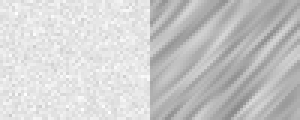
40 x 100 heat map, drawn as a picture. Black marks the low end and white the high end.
The table splits into one row of 2 panels. Panel 1,1: very high, fine-grained, faint in contrast. Panel 1,2: high, slanting up to the right.
